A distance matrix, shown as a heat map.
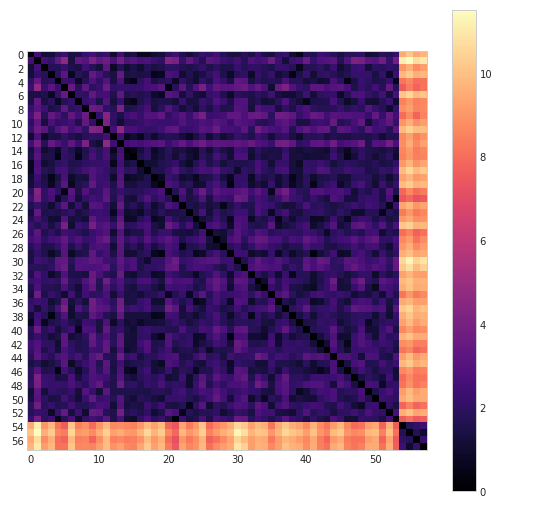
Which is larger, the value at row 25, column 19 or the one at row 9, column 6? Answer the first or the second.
the second
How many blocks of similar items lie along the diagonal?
2
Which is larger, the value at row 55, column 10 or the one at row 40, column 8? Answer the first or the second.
the first
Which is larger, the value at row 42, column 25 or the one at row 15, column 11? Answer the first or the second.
the second
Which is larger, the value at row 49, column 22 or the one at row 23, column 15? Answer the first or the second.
the first
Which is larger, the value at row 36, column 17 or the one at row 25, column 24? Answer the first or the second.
the first
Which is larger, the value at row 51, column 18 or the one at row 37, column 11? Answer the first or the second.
the second
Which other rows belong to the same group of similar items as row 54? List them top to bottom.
55, 56, 57
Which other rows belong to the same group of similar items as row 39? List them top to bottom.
0, 1, 2, 3, 4, 5, 6, 7, 8, 9, 10, 11, 12, 13, 14, 15, 16, 17, 18, 19, 20, 21, 22, 23, 24, 25, 26, 27, 28, 29, 30, 31, 32, 33, 34, 35, 36, 37, 38, 40, 41, 42, 43, 44, 45, 46, 47, 48, 49, 50, 51, 52, 53
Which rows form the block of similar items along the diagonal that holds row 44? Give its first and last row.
0 to 53
